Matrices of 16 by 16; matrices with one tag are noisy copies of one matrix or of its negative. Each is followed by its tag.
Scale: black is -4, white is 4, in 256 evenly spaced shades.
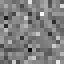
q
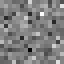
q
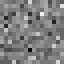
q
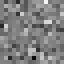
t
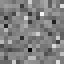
q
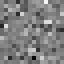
t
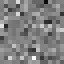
t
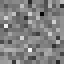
q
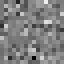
t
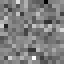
t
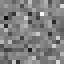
q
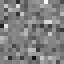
t
